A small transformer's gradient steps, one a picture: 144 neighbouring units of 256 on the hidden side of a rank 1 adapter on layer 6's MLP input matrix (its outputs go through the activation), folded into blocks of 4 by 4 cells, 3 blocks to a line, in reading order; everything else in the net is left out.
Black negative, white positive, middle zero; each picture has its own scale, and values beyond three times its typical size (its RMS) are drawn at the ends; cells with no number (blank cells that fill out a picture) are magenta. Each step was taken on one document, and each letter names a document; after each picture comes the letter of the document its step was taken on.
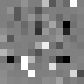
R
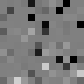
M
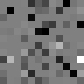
M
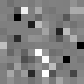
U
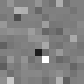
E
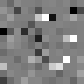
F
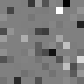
M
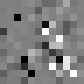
R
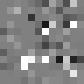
R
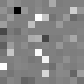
F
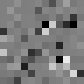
R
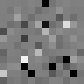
R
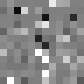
E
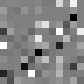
E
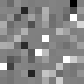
U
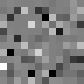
U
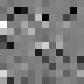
F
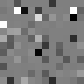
F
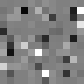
U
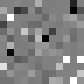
F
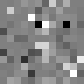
R
